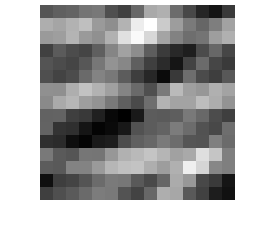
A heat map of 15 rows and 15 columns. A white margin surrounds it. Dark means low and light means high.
There is no overall slope. The top middle is the ninth with the highest average. The histogram is bell-shaped. Horizontal stripes repeat 3 times down the table.
